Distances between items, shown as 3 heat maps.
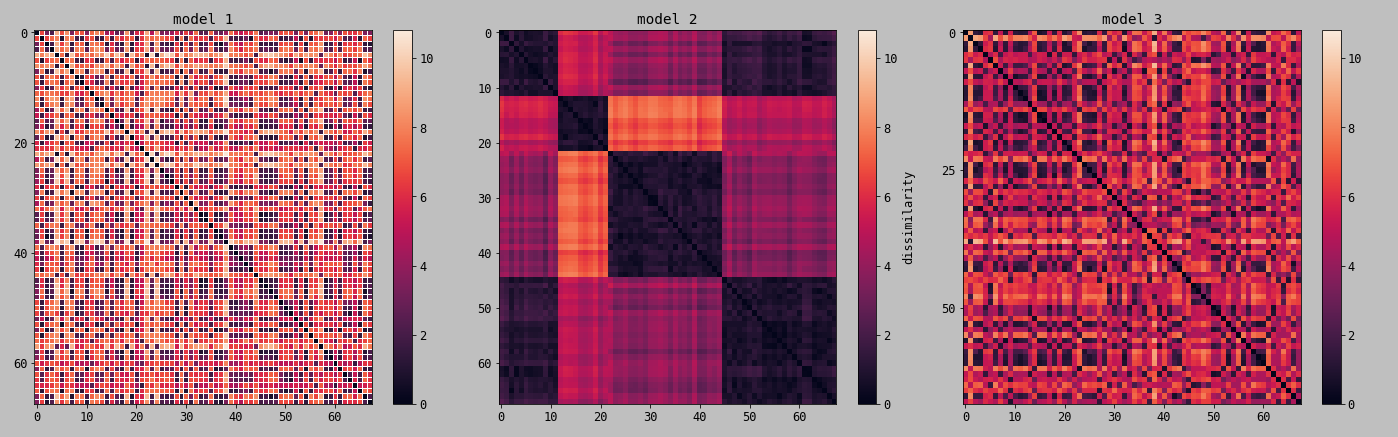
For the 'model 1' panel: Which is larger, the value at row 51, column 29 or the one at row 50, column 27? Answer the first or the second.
the first
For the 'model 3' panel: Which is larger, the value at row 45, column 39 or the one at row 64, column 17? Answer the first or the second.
the first
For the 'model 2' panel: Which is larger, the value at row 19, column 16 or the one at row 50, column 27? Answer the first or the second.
the second
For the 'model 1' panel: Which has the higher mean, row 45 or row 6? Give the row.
6
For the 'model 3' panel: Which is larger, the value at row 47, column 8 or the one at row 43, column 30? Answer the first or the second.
the first
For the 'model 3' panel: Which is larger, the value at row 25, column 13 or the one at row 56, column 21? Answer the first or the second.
the first
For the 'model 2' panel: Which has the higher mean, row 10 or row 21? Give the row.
21
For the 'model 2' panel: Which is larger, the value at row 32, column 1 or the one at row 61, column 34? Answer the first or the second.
the first
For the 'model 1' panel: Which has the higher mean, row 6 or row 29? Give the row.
6
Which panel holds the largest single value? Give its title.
model 1
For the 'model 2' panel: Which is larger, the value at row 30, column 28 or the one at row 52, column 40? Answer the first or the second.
the second
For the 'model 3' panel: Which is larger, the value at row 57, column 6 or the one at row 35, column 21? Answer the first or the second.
the second
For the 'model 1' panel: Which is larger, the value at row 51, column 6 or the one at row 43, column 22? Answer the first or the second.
the second
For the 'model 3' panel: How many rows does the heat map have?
68
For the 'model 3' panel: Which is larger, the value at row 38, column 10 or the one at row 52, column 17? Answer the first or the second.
the first
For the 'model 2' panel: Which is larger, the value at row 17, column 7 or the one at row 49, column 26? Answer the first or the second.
the first
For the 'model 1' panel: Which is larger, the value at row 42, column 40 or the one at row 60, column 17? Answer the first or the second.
the second
